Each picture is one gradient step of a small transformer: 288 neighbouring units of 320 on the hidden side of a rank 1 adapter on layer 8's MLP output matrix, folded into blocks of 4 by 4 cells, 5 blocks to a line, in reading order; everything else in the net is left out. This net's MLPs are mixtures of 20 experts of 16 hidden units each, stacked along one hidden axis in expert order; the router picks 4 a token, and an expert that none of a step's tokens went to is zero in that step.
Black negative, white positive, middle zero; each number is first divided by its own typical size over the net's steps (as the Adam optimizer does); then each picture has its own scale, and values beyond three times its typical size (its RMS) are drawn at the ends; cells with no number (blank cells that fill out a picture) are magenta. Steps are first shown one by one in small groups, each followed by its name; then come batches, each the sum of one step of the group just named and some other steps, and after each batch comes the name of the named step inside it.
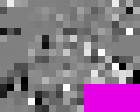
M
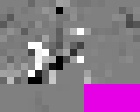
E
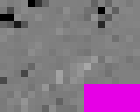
E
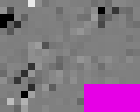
E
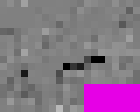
M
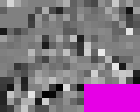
M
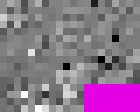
M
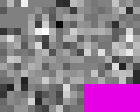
M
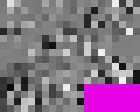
M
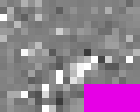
E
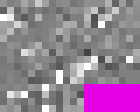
E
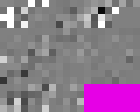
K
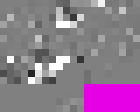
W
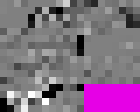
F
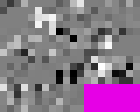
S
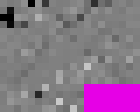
S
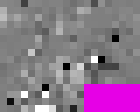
W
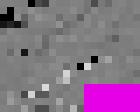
W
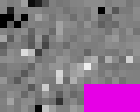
W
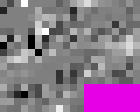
S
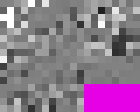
K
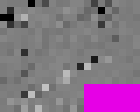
W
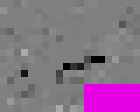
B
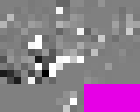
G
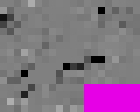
B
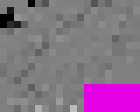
G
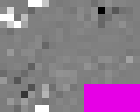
G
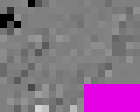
G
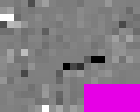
B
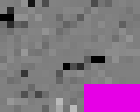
B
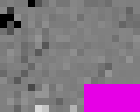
G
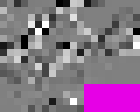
G
